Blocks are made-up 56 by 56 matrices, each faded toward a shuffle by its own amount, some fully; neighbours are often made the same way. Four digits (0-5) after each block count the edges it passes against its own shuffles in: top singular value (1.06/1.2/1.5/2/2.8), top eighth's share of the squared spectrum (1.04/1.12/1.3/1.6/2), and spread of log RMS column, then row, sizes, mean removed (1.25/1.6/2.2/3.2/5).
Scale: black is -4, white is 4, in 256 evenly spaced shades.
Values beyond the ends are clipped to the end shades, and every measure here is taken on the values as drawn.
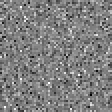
2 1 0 0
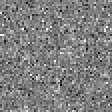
1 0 0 0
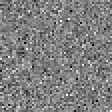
2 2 0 0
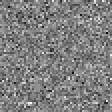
0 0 0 1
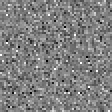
1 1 0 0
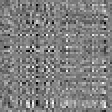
4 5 3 3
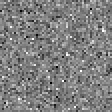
2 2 0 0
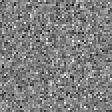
1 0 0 0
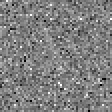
0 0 0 0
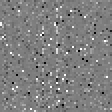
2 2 0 0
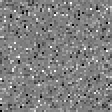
0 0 0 0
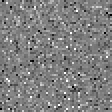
1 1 0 0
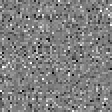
3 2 1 1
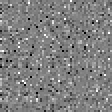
3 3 1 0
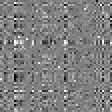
5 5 3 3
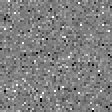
0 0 0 0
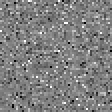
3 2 0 0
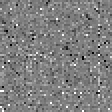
3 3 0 1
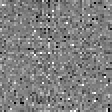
3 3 1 1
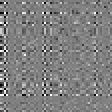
5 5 3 4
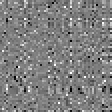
4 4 2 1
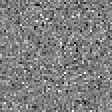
3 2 0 0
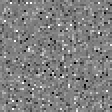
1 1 0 0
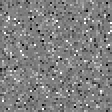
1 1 0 0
